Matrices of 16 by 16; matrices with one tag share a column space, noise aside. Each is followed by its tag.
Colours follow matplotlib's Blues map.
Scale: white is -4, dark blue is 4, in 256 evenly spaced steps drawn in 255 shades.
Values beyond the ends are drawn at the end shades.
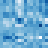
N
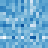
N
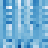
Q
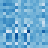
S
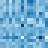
N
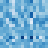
N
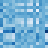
S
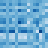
S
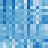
Q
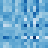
N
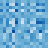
S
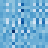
S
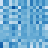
Q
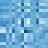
S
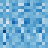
S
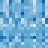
N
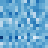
N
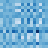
S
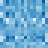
N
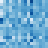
N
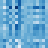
Q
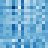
Q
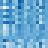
Q
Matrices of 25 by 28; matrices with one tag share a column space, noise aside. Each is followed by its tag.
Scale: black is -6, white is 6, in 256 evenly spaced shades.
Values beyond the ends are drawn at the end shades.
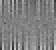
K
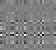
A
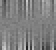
K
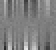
K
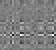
A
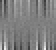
K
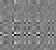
A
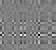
A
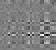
A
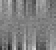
K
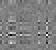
A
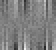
K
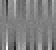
K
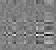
A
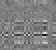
A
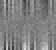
K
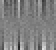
K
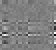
A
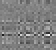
A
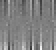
K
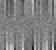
K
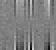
K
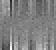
K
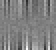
K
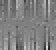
K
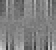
K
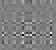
A
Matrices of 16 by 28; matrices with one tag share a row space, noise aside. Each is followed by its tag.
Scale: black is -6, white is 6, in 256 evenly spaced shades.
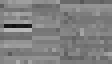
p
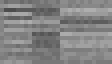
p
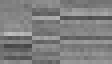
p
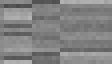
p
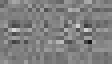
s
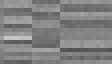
p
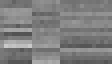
p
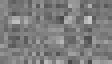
s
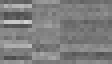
p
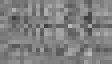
s
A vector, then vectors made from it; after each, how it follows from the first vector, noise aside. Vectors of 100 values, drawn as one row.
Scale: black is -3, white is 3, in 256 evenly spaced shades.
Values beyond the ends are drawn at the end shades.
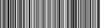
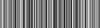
wrapped around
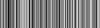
sign-scrambled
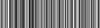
sign-scrambled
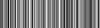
sign-scrambled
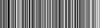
sign-scrambled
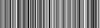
wrapped around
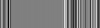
partly zeroed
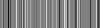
partly zeroed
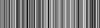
wrapped around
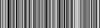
sign-scrambled
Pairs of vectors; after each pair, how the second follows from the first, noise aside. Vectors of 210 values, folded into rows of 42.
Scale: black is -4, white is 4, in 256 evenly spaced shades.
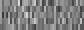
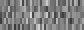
wrapped around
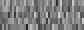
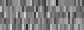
reversed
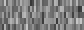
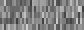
sign-scrambled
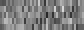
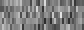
wrapped around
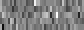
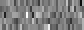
reversed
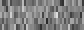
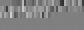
partly zeroed
